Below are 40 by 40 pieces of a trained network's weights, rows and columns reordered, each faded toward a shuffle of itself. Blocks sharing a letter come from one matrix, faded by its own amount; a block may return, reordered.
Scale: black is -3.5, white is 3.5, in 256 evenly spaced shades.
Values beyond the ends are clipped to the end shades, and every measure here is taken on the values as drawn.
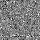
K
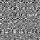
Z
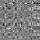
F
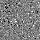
K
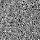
K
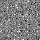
K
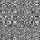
Z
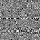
Z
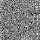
K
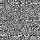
Z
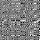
F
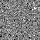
K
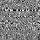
Z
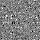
K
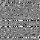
F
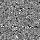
K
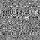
Z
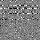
F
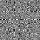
Z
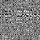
Z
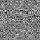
Z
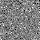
K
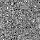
K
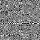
Z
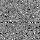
K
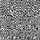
Z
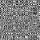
Z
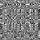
F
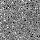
K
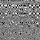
F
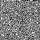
K
